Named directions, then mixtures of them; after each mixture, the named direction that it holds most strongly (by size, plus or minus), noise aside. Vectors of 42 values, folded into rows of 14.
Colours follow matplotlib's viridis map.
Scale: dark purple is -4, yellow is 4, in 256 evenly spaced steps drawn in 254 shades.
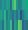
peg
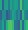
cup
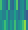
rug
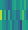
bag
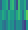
rug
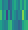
bag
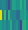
bag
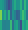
bag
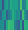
cup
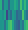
cup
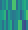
peg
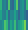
rug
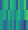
rug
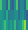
rug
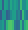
cup
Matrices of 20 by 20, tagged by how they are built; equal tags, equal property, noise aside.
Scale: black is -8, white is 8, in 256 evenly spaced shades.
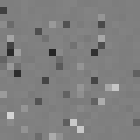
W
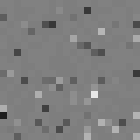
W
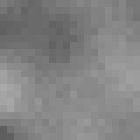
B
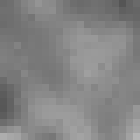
B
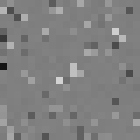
W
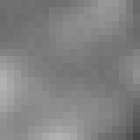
B
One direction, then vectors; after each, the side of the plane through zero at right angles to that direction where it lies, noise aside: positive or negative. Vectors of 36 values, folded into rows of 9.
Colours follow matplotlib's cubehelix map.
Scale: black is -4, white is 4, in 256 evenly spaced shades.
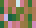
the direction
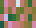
positive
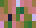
positive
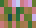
positive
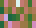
positive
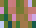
negative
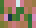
positive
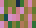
negative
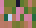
negative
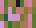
negative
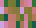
negative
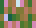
positive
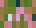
negative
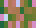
positive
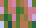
negative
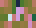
negative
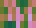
negative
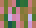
negative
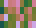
positive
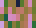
negative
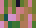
negative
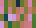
negative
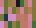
negative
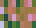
negative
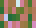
positive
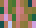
positive
